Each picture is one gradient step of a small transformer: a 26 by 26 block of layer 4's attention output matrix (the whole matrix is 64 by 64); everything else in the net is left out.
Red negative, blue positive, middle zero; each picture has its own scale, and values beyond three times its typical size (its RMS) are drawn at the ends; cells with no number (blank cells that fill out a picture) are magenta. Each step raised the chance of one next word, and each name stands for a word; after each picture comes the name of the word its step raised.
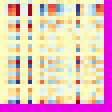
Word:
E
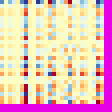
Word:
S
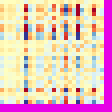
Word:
E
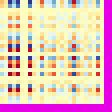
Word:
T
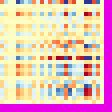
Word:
T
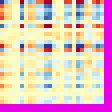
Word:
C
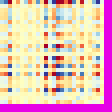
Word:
T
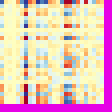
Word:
S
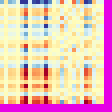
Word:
S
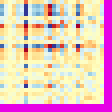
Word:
C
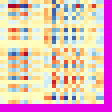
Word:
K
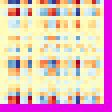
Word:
S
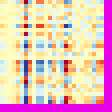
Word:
C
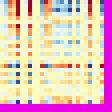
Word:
E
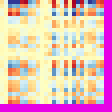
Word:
S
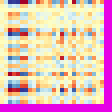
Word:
T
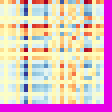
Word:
C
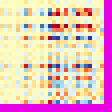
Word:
E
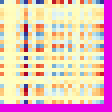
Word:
T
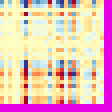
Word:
S
